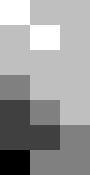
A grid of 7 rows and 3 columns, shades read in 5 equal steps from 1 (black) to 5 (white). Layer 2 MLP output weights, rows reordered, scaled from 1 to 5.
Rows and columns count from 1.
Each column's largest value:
5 5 4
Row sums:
13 13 12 11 9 7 7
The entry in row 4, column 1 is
3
